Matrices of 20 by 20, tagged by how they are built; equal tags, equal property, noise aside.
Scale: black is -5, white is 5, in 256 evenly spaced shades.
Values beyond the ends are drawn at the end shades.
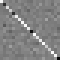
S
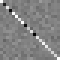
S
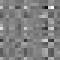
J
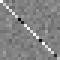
S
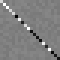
S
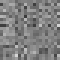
J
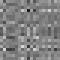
J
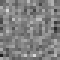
J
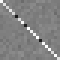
S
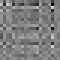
J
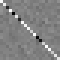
S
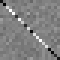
S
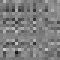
J
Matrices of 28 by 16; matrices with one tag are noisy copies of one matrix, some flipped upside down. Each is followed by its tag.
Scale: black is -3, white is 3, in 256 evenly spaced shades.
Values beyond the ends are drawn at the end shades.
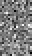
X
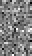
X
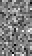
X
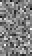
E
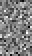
E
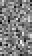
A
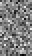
E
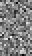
E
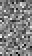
E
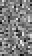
A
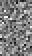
E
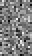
A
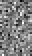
A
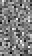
A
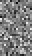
E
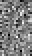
A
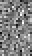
A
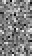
X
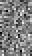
A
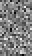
E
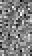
A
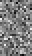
E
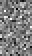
E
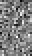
A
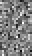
A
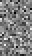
E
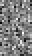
A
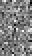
X
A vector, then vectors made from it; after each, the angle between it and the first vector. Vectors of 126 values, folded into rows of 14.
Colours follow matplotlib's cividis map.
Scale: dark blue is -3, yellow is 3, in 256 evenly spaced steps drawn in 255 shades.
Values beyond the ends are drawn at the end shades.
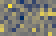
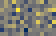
orthogonal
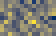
partly aligned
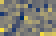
partly aligned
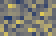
partly aligned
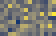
partly aligned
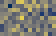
nearly opposite
